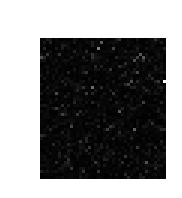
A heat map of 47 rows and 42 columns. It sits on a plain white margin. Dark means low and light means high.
Histogram: skewed, a long tail of high values. Grain: fine. Slope: none. Roughest part: top right. Seam: none.
